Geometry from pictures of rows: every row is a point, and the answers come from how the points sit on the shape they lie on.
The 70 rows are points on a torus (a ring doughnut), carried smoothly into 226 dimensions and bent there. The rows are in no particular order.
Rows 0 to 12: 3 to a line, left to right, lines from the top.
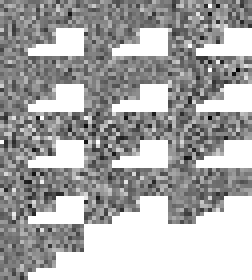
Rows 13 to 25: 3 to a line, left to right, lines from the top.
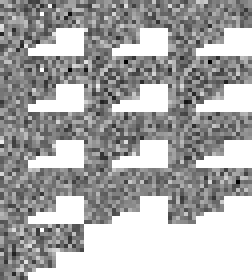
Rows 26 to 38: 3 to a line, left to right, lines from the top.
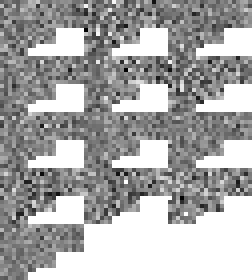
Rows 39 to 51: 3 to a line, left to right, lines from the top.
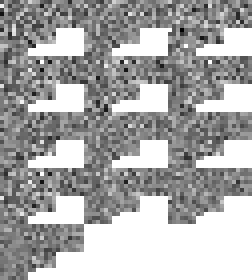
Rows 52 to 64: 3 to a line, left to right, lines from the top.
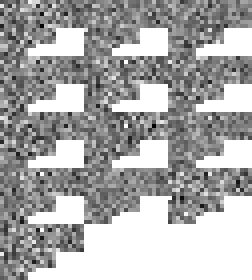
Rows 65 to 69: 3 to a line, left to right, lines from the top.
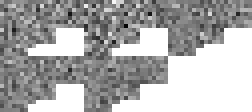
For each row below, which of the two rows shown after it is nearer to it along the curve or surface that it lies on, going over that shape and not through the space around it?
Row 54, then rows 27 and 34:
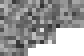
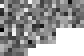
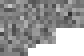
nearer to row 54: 27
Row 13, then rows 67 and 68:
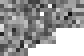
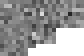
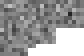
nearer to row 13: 68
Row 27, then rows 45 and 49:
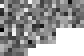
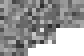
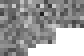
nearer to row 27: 45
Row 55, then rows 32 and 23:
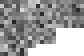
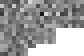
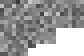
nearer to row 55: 23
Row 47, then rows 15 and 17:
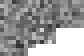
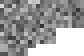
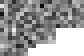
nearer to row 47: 15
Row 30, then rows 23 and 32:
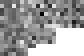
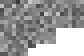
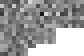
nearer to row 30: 32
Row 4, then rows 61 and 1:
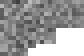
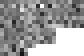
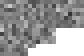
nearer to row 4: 61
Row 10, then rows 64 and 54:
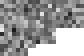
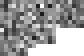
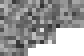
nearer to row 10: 64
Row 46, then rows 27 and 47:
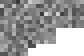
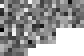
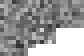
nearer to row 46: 47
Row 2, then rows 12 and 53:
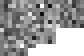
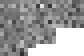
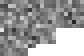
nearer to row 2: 53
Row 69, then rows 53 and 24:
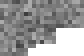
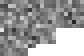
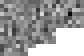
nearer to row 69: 24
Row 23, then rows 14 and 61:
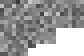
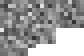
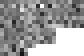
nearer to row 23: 61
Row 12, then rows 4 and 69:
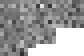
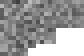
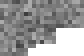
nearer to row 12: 4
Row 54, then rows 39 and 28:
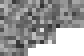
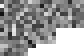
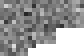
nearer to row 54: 28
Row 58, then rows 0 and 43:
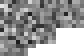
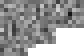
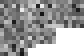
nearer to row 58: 43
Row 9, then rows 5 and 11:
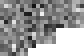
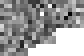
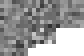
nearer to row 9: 5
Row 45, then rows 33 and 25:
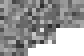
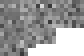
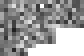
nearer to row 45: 33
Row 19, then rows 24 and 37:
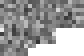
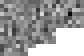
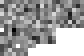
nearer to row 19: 37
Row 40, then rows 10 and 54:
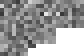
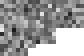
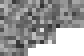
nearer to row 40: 54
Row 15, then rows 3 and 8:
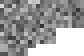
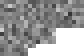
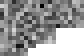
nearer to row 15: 8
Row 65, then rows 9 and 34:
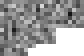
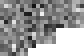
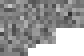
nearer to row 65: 34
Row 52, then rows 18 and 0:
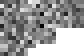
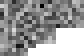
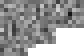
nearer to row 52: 18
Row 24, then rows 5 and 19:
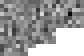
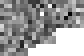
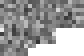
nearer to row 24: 5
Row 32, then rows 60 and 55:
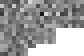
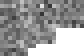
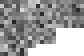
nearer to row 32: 60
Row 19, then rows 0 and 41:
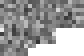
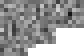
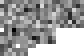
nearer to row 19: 41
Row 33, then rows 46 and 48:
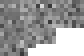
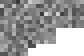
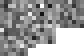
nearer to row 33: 46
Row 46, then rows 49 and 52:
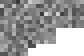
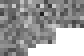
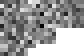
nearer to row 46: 49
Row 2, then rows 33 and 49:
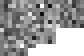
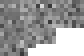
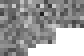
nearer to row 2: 49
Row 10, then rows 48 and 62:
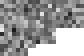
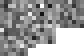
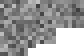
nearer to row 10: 48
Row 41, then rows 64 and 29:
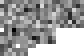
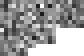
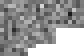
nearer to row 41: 64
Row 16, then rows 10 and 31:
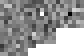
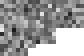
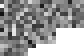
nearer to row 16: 10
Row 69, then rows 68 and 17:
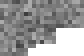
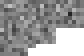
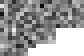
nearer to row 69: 17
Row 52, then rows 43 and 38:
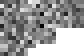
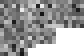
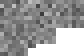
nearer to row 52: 43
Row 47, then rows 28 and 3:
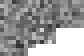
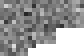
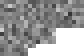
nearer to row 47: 28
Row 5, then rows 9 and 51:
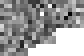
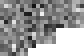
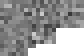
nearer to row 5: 9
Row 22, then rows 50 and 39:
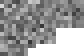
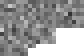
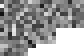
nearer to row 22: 39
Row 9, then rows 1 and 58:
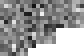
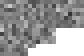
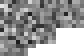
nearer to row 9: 1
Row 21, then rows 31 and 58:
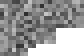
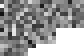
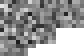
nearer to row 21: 31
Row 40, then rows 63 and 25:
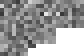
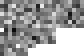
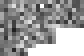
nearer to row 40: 25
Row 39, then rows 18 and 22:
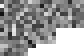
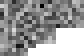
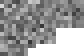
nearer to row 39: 18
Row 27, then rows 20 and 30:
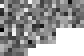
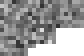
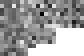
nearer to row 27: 20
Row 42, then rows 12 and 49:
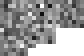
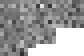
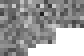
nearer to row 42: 49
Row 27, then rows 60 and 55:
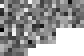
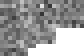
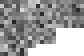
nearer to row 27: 55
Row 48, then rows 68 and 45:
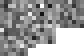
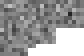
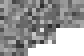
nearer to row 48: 68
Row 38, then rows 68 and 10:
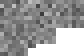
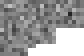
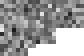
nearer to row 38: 68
